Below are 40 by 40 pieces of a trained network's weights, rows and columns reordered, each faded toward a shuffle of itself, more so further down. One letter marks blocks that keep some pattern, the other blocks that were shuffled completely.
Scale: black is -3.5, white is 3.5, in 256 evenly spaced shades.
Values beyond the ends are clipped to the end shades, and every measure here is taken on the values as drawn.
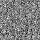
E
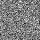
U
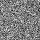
E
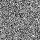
U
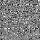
E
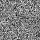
U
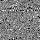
E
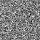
E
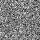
U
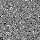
U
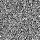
U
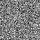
U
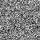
E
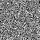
U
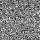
E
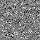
E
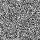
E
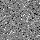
U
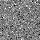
U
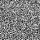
E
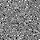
E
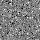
U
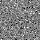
E
